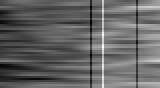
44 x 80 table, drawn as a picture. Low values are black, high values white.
The field climbs toward the right. Columns 46, 52 and 69 stand out from the rest. The grain runs across in streaks.
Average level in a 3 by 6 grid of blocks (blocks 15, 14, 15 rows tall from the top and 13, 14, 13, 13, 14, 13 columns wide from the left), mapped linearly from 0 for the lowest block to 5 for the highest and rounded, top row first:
1 2 2 3 4 5
0 1 2 4 4 5
0 1 2 4 5 5
